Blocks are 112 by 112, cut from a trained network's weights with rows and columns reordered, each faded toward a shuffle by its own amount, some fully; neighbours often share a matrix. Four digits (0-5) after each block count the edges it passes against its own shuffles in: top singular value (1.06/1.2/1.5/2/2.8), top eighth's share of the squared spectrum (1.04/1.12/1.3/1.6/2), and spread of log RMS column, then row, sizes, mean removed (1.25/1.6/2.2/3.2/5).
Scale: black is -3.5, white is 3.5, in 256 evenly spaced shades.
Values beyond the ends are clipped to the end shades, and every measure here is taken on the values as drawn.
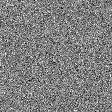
1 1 0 0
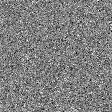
0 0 0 0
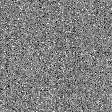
0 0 0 0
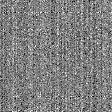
4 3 1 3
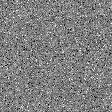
0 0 0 0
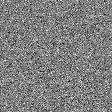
0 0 0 0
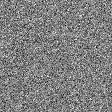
0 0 0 0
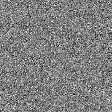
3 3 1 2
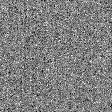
1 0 0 0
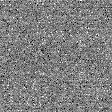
2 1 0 0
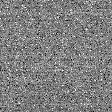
2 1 1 0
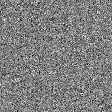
3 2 0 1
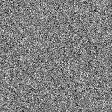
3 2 0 0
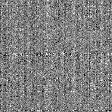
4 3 0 3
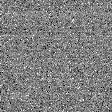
2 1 1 0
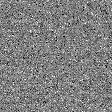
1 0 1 0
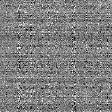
4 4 4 1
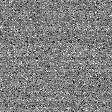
2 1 1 0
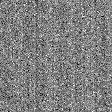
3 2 0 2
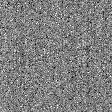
1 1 0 0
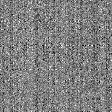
3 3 1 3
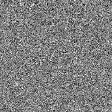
2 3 2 1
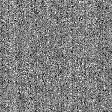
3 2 0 1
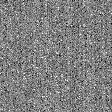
2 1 0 1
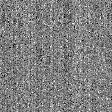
3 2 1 2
